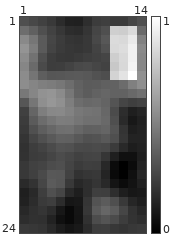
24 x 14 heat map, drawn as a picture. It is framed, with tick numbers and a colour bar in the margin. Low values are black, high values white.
The values are skewed, with a long tail toward high values. In the top right lies a patch that is higher than the rest. The ninth with the highest average is the top right. Values change most from cell to cell in the top right. On average the colour sits 30% of the way up the scale.
